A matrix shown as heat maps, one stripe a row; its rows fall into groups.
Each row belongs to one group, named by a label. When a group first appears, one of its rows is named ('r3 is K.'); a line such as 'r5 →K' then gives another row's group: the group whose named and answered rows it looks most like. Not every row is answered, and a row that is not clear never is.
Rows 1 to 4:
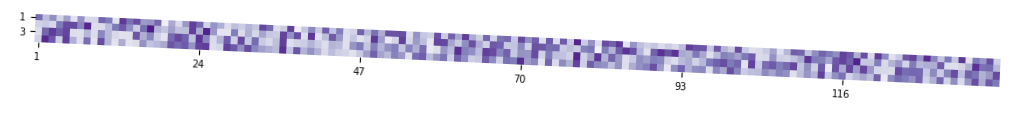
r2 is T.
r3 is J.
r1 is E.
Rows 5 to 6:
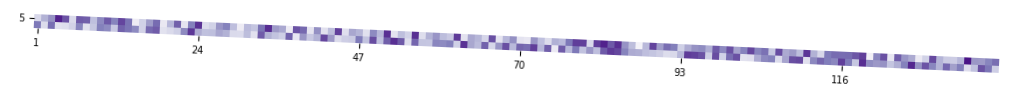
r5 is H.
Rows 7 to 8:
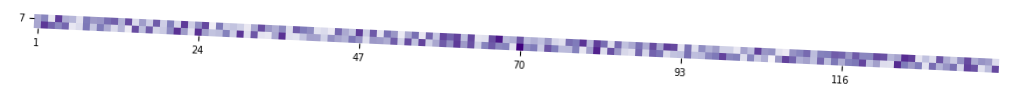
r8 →J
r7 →H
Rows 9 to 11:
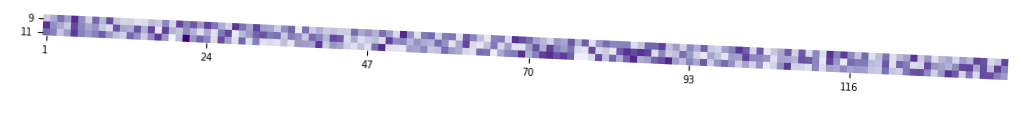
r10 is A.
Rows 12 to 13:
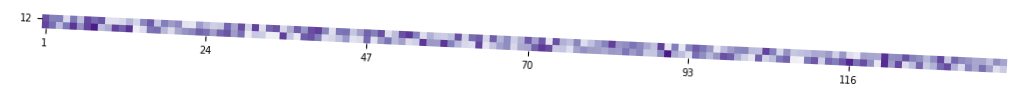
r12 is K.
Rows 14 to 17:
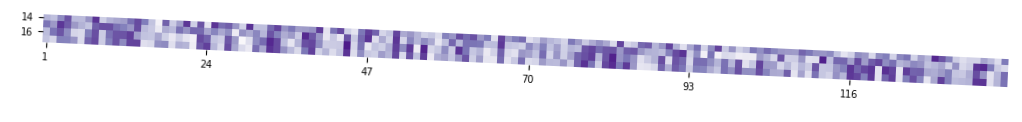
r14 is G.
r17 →H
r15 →H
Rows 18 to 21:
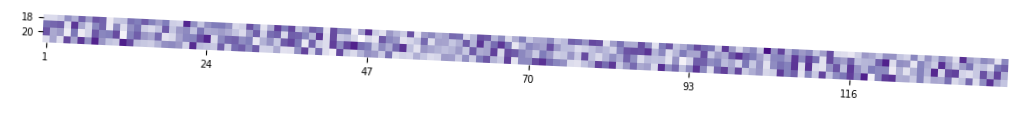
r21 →T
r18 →G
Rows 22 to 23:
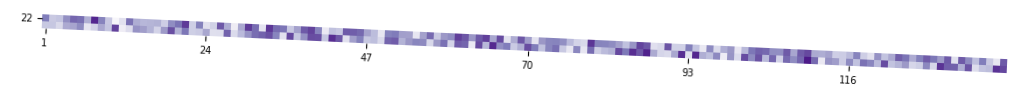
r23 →A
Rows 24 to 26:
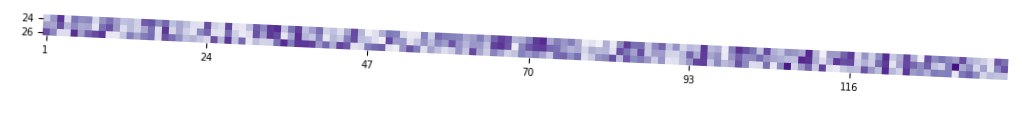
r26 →K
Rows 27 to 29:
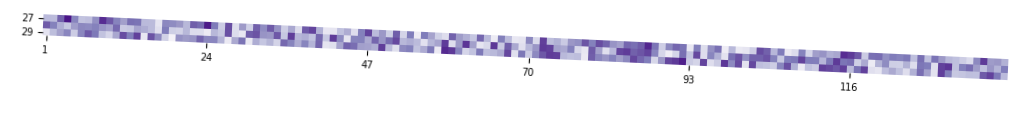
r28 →A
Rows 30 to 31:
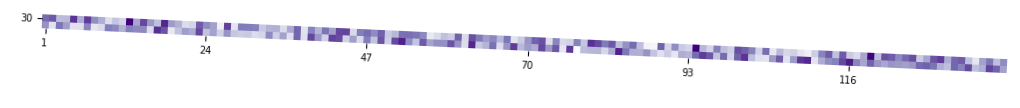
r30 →K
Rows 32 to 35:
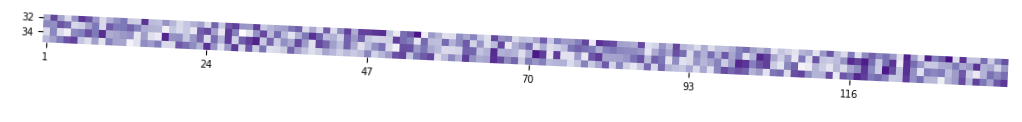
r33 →H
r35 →J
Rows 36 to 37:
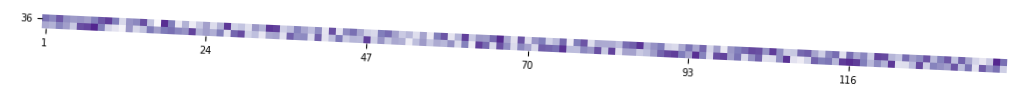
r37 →T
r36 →A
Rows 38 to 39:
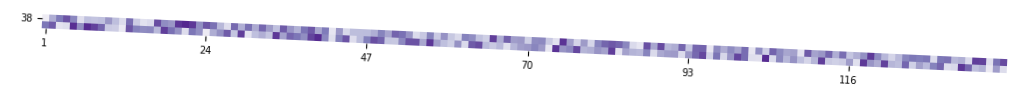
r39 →K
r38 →J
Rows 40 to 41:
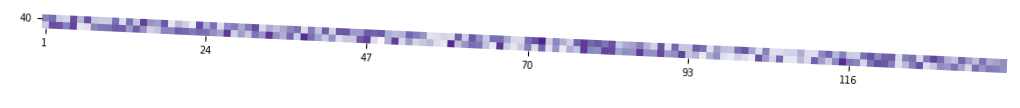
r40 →K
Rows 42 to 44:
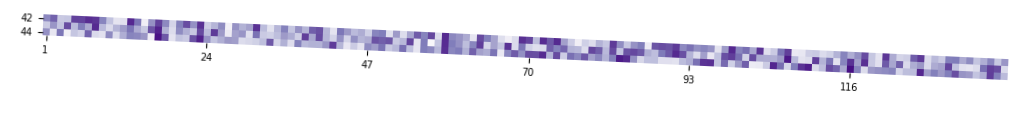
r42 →T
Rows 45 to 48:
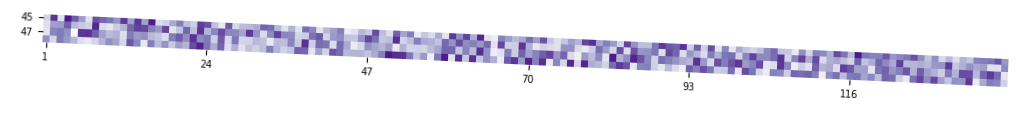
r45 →H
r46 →G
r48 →E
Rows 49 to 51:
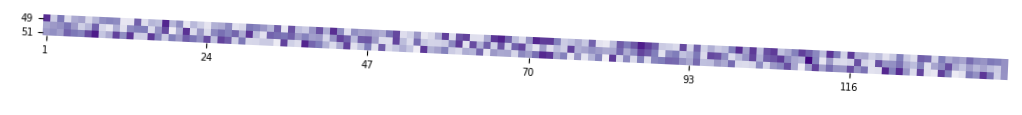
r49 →A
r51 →T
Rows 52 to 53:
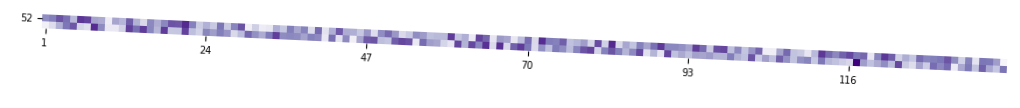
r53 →G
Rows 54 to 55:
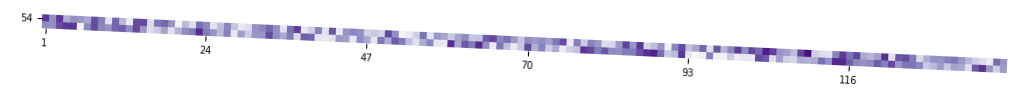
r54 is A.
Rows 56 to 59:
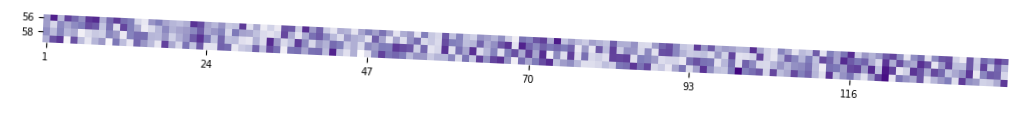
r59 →A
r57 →T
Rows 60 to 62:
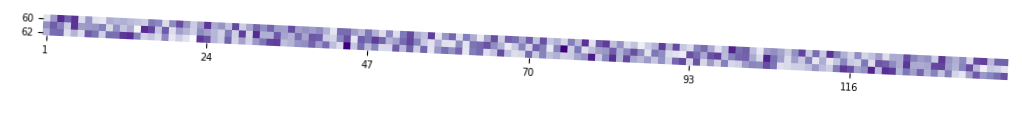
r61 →K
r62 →H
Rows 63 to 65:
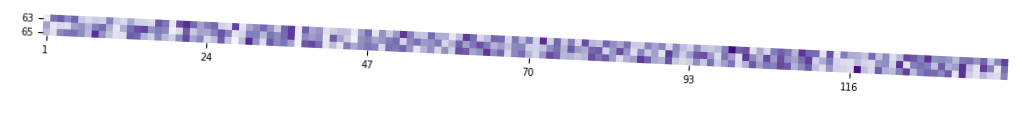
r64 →G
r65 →G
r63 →J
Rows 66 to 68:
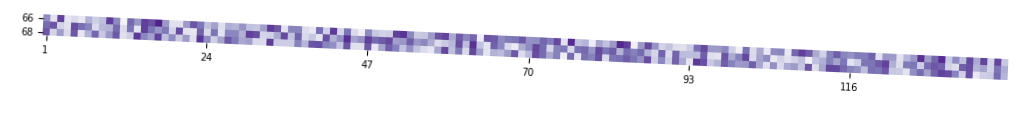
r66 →E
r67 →K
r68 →E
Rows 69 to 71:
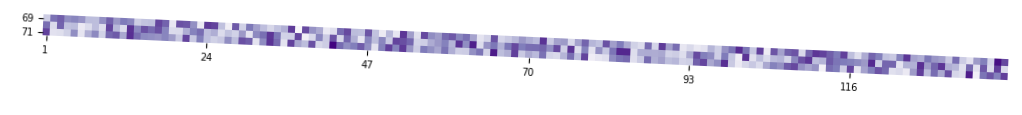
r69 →J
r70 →E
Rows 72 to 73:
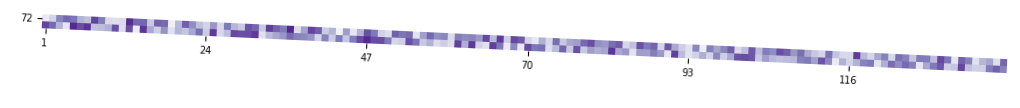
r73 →K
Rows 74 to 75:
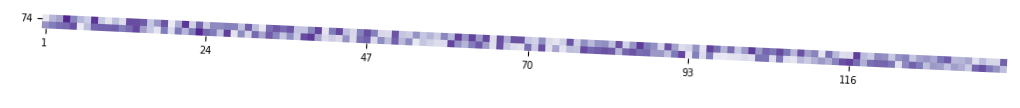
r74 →G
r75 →H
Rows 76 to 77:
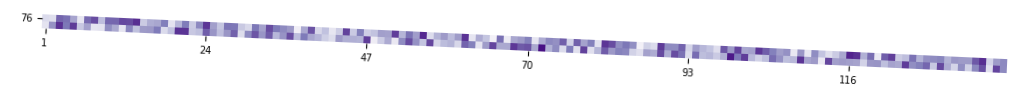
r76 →H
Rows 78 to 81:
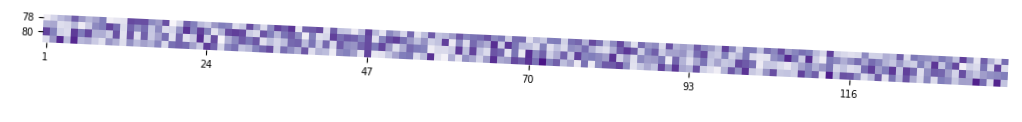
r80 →K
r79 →E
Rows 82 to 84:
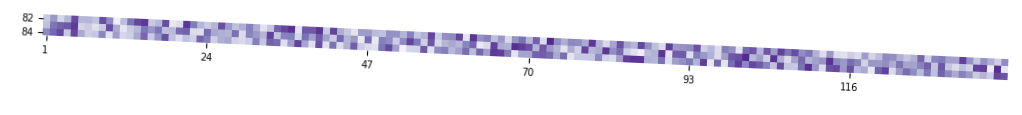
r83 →J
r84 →A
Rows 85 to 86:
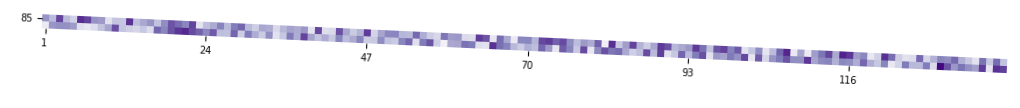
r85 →T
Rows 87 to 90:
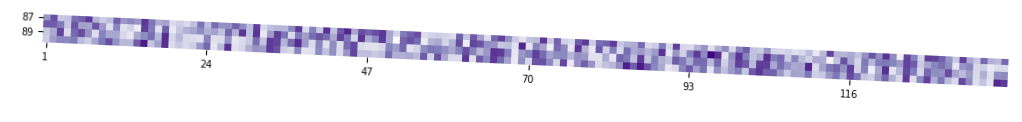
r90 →A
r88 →K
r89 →A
